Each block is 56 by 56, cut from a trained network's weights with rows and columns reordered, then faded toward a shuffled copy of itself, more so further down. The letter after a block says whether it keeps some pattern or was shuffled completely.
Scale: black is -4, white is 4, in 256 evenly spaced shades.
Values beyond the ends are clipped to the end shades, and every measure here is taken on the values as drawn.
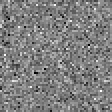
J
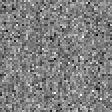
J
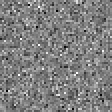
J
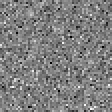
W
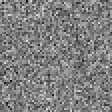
J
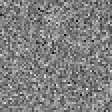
W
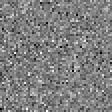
W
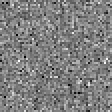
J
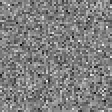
J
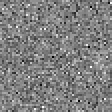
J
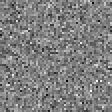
W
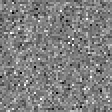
W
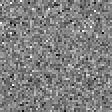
J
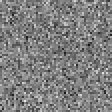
W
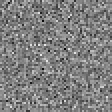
W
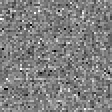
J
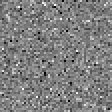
W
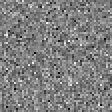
W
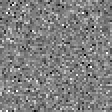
W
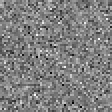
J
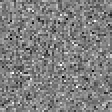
W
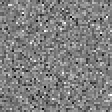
W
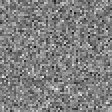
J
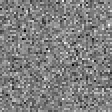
J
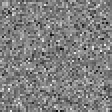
J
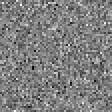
W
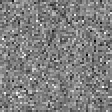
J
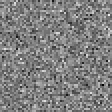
W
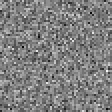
W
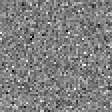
W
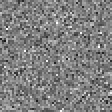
W
